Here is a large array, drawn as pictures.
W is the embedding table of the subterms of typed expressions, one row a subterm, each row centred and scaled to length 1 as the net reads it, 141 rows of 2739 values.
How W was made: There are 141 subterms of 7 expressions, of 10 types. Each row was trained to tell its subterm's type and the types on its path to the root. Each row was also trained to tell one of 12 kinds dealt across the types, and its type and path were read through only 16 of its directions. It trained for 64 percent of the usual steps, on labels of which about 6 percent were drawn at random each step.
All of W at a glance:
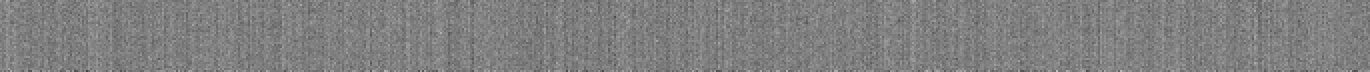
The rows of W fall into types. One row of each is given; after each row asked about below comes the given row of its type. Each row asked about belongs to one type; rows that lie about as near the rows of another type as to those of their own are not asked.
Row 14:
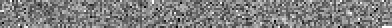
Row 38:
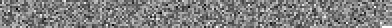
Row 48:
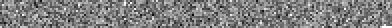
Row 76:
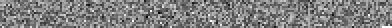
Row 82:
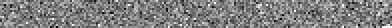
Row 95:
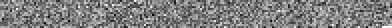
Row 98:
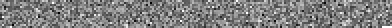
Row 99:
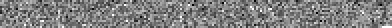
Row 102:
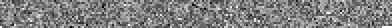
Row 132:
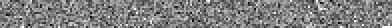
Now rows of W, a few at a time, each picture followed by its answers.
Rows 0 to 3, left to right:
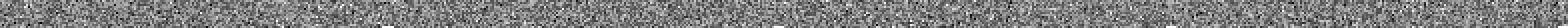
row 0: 132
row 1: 48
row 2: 102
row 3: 102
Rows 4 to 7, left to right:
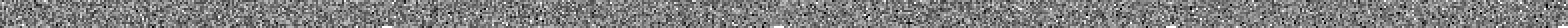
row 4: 76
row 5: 38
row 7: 98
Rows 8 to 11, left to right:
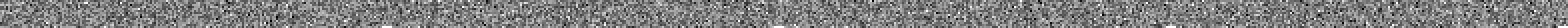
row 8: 95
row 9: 95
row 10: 99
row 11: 82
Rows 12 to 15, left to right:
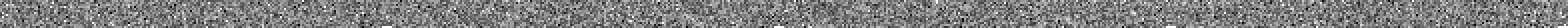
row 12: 102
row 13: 102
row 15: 82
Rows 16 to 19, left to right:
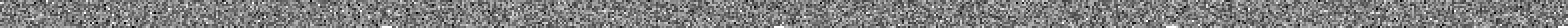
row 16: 38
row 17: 132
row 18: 38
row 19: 98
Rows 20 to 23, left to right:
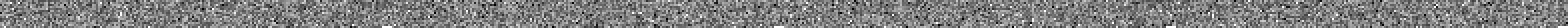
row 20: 132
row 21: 98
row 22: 98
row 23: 99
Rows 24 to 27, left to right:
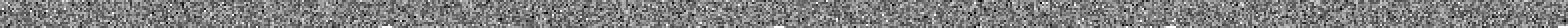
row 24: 76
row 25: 14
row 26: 14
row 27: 76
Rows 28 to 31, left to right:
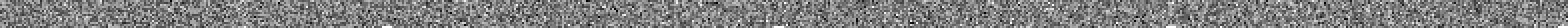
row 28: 132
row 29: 98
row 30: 38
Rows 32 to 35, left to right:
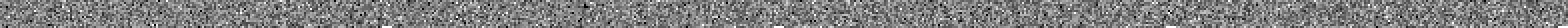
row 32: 98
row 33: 14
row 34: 76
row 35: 95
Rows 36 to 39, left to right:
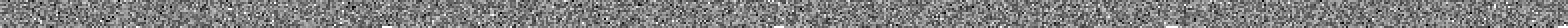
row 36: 102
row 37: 99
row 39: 99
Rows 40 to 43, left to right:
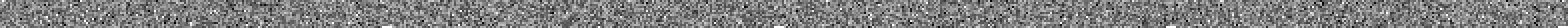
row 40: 132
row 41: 95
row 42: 102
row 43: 132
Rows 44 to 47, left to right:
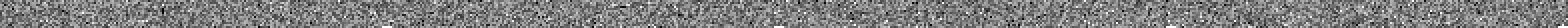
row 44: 132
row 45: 14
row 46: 14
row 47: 102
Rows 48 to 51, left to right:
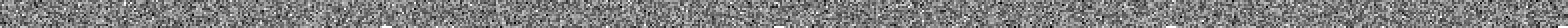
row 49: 82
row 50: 38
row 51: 95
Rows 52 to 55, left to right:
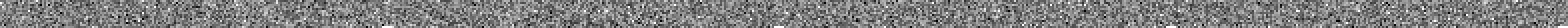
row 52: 38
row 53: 102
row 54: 132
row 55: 14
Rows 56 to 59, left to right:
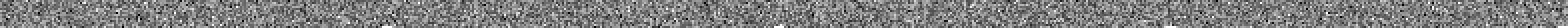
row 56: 99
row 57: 98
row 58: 76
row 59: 38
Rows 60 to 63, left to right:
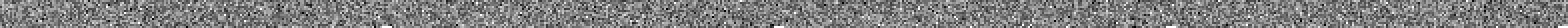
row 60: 48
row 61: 76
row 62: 99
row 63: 98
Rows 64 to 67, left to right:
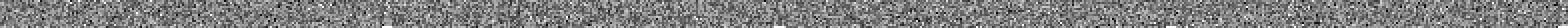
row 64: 95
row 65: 48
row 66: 14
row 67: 99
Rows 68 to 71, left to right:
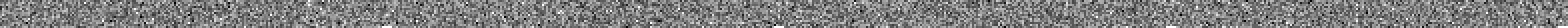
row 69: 76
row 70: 98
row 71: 38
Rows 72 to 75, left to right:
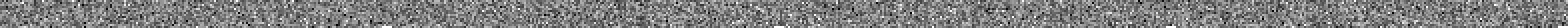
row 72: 99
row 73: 76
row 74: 14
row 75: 102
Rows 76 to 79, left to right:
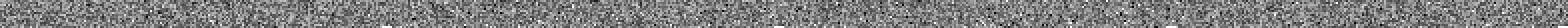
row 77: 82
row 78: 38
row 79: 102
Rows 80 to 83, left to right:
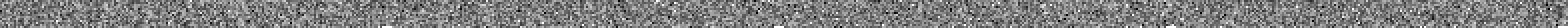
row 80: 14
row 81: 95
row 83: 95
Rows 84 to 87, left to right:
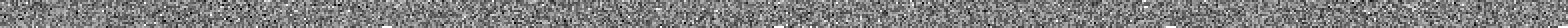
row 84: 95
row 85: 82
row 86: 76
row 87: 132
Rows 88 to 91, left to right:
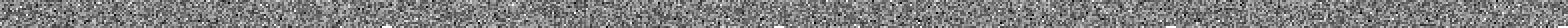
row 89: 98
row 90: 14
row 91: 132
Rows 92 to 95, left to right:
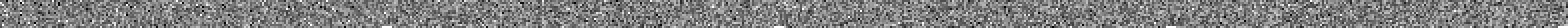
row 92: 38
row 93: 76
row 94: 48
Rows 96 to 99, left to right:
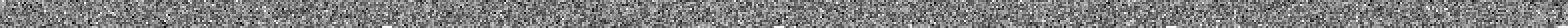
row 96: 76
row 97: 82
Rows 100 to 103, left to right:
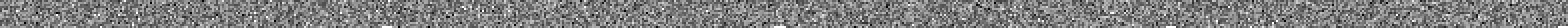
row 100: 38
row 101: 99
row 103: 14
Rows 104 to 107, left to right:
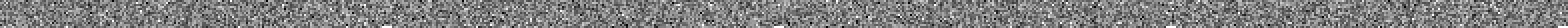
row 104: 38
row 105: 82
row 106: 76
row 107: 132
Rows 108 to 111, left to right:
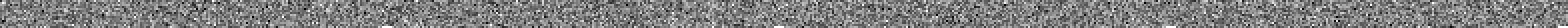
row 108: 76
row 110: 38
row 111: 132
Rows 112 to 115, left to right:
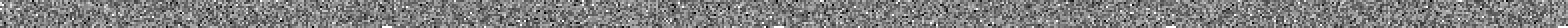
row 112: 48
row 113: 14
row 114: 99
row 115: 82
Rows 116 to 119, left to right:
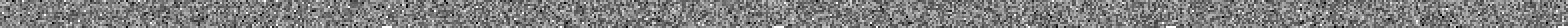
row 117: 82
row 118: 102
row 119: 102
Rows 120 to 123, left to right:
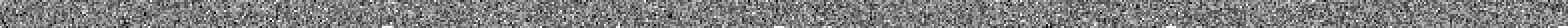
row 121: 98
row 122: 38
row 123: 132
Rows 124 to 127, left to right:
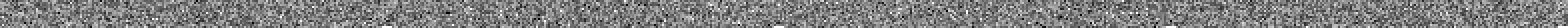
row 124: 48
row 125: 76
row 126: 98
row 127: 48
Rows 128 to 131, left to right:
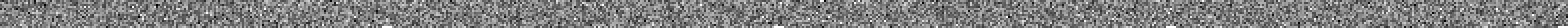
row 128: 95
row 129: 48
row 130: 98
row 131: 102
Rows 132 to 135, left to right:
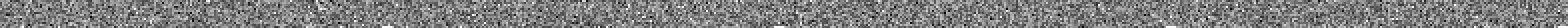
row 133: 102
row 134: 38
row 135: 38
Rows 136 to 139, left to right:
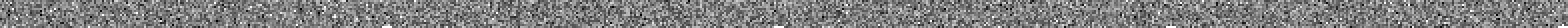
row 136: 132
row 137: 48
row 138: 82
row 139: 82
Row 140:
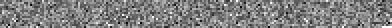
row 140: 99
